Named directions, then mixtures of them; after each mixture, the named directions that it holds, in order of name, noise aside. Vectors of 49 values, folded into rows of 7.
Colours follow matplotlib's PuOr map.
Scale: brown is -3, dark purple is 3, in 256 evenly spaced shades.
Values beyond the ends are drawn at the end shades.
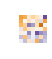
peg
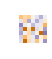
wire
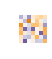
wire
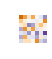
peg, wire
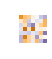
peg, wire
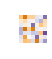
peg, wire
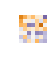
peg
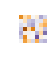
peg, wire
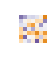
peg, wire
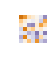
peg, wire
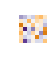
wire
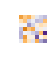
peg, wire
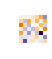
peg, wire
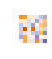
peg, wire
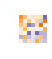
peg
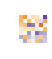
peg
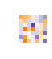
peg, wire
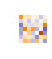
wire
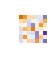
peg, wire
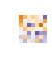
peg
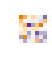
peg
